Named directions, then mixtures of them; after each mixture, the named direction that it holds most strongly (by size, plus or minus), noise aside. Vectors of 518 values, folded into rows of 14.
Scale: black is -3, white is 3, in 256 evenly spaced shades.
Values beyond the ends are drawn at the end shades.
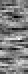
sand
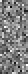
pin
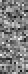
pin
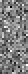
pin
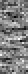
sand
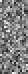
pin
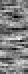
sand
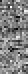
pin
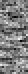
sand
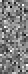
pin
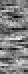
sand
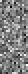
pin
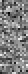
pin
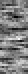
sand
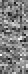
pin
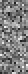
pin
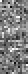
pin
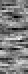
sand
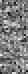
pin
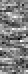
sand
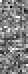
pin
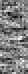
sand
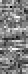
sand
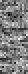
sand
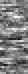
sand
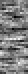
sand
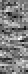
sand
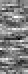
sand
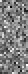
pin
